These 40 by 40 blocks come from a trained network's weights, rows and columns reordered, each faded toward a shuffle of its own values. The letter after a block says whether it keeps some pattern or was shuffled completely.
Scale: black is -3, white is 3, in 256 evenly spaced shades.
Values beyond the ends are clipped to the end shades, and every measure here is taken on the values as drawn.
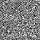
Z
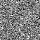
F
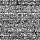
Z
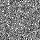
F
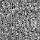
Z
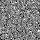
F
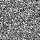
F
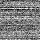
Z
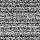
Z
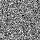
F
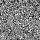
F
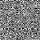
Z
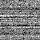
Z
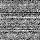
Z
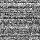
Z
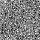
Z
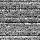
Z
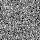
F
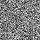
F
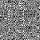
Z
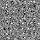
Z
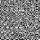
Z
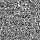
Z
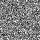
F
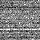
Z
